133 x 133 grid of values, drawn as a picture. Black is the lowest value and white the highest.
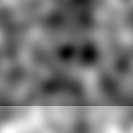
The ninth with the highest average is the bottom left. A horizontal seam about 80% of the way down splits the table, and the bottom part is higher. Overall the values sit about 50% of the way up the scale.
